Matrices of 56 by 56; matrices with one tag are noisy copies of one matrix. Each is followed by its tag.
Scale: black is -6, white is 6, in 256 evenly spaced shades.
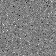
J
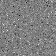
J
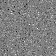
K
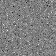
J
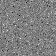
J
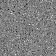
K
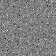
J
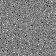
J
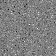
K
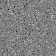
K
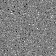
K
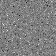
J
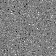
K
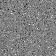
K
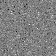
K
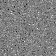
K
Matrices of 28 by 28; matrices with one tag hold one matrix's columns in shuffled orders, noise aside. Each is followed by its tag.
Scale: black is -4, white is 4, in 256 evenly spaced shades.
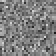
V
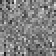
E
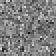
V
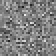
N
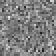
V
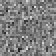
V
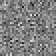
N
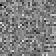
N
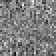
E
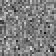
V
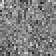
E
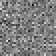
N
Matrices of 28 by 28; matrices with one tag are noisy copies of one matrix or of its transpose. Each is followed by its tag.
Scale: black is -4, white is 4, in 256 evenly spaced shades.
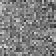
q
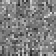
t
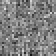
t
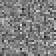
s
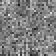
t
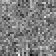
t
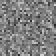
s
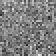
q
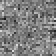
t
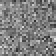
q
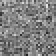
q
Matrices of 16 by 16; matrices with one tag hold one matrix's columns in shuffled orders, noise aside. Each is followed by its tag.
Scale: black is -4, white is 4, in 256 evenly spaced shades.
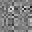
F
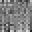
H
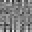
H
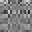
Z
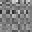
Z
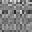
Z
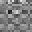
Z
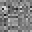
F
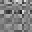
Z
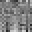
H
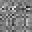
F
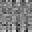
H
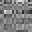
Z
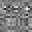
F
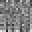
H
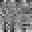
H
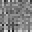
H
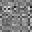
F
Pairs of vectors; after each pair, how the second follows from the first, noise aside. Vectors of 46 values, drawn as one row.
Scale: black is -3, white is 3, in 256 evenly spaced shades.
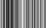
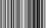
reversed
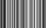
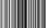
wrapped around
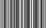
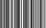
wrapped around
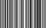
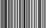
sign-scrambled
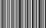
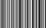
copied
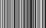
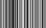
wrapped around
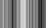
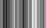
wrapped around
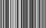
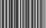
sign-scrambled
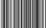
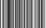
reversed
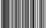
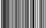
copied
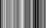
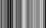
reversed
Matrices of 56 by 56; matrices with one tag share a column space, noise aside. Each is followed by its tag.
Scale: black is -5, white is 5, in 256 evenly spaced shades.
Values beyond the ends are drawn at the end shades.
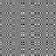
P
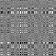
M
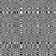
M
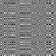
P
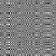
P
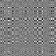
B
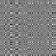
P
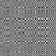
B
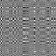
B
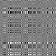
M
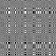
M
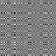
P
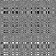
M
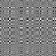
B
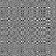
B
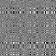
M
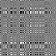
M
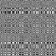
M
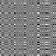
P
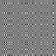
P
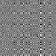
P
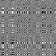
M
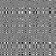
M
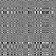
M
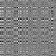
B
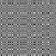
P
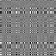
M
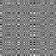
P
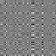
P
